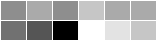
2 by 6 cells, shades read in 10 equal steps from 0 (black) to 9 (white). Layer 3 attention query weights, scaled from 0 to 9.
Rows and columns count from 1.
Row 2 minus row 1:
-1 -3 -5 2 2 1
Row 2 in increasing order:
0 3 4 7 8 9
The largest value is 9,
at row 2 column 4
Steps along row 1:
up down up down same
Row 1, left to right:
5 6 5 7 6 6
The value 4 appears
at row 2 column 1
